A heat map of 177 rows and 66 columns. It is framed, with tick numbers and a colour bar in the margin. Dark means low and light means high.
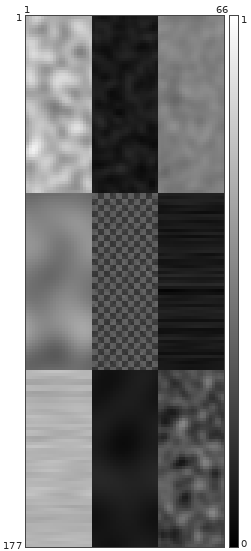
The table splits into 3 rows of 3 panels. Panel 1,1: high, blotchy. Panel 1,2: very low, blotchy, faint in contrast. Panel 1,3: middling, blotchy, faint in contrast. Panel 2,1: middling, smooth. Panel 2,2: low, checkered. Panel 2,3: very low, streaked across, faint in contrast. Panel 3,1: high, streaked across, faint in contrast. Panel 3,2: very low, smooth, faint in contrast. Panel 3,3: low, blotchy.
